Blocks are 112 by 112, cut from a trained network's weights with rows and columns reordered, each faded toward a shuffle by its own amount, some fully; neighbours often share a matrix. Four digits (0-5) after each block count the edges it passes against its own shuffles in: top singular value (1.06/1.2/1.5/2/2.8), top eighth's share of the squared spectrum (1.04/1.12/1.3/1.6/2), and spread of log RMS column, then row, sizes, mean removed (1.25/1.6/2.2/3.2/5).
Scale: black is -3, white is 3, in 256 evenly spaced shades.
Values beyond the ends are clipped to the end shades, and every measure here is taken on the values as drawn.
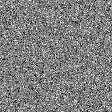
2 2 0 1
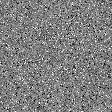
0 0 0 0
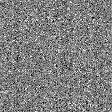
1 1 0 1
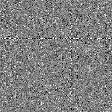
3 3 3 1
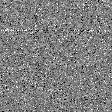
2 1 1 1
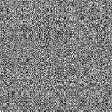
4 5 3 3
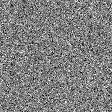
0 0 0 0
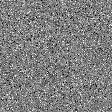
0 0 0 0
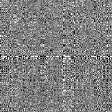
4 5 3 3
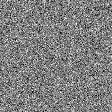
2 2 0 0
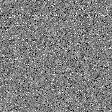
2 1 0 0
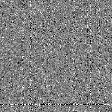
3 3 3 2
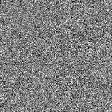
3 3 1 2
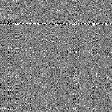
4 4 3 3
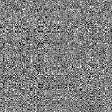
4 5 3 3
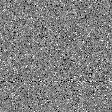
2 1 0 1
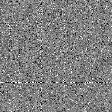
3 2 2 1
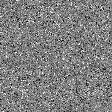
1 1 0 1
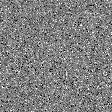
0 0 0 0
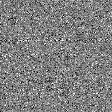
2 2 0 2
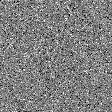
1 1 0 0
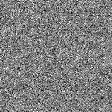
3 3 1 1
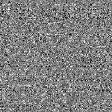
3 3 1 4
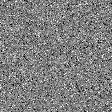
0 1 0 0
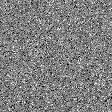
0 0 0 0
